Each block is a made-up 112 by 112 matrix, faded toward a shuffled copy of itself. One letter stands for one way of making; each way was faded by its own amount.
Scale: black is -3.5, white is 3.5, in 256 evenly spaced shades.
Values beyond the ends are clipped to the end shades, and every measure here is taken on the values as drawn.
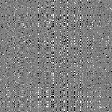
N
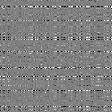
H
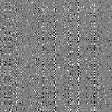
N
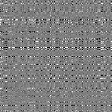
H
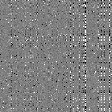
N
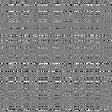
H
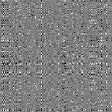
N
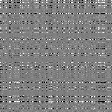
H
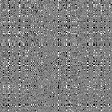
N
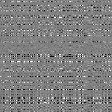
H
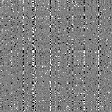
N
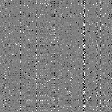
N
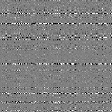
H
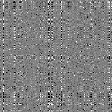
N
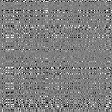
H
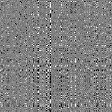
N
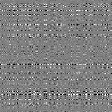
H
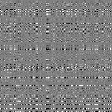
H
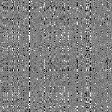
N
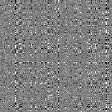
N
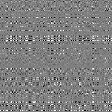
H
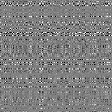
H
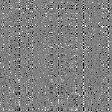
N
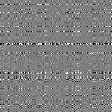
H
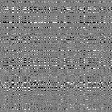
H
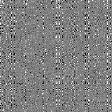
N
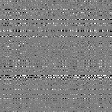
H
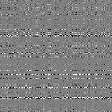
H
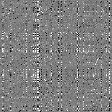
N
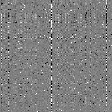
N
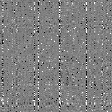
N
